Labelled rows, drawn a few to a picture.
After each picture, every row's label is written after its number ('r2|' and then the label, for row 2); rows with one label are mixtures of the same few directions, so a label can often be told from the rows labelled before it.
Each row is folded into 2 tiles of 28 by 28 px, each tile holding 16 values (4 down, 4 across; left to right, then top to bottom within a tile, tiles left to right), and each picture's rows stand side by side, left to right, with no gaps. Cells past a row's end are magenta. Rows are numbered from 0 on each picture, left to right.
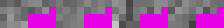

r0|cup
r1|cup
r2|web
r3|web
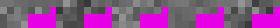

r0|web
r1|cup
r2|cup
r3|cup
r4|cup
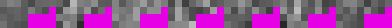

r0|cup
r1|web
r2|cup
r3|cup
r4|cup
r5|web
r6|cup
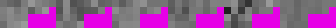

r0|cup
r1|cup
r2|cup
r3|web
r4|cup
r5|web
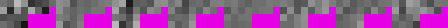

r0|cup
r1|web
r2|web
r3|web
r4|cup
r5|cup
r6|web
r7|cup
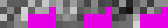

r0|cup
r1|web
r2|web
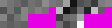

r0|cup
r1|web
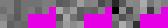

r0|web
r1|cup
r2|web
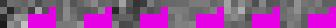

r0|web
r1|cup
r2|cup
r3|cup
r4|web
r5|web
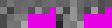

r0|web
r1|web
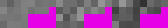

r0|cup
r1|cup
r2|cup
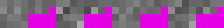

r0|web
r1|web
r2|cup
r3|web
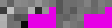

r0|web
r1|web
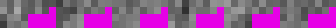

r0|web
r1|web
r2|cup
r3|web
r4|web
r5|cup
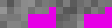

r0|cup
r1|web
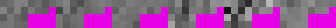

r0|cup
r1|cup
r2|web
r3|web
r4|cup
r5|cup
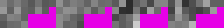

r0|web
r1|web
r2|web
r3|cup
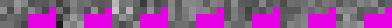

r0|cup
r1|web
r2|web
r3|cup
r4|cup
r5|web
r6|cup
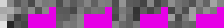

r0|web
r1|web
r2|cup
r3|cup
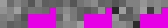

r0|web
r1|cup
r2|web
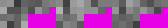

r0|web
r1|cup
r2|cup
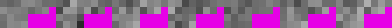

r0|cup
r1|web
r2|cup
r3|web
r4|cup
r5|cup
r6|cup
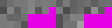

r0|web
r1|web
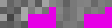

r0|cup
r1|cup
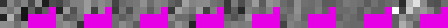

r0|cup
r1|web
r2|web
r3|web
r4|web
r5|web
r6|cup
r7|cup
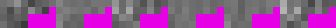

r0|cup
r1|web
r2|web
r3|web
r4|web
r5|web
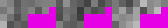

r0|web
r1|cup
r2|cup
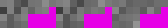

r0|cup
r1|cup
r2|web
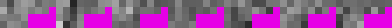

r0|cup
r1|web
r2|web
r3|cup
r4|cup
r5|web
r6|web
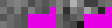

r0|cup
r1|cup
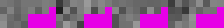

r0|web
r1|web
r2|web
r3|web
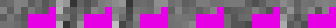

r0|cup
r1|web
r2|web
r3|cup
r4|cup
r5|web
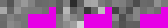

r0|cup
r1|cup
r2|cup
